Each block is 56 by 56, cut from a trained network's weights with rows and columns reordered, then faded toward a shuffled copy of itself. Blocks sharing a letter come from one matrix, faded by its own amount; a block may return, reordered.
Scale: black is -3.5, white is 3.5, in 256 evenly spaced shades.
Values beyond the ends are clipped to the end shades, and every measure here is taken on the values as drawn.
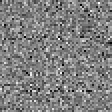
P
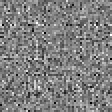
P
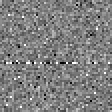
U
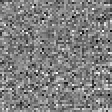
P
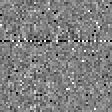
U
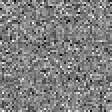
P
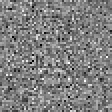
P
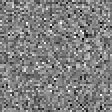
P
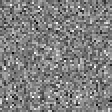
U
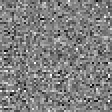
P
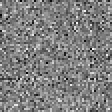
P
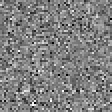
P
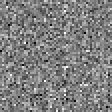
U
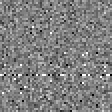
U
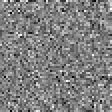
P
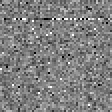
U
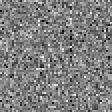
U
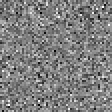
P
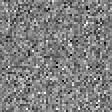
P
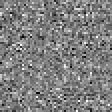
P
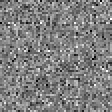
P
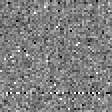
U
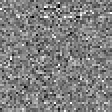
P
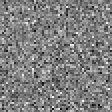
P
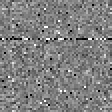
U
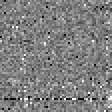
U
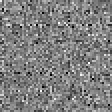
P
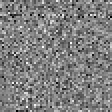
P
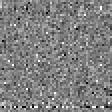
U
